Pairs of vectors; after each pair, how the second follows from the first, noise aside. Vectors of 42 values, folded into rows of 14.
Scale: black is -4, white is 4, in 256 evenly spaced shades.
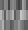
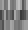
negated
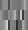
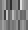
reversed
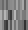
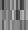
reversed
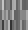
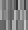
reversed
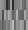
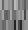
reversed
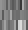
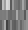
reversed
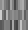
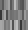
negated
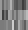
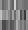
reversed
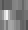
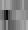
negated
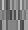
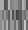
reversed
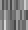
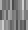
reversed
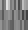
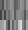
reversed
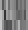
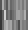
negated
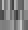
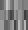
reversed
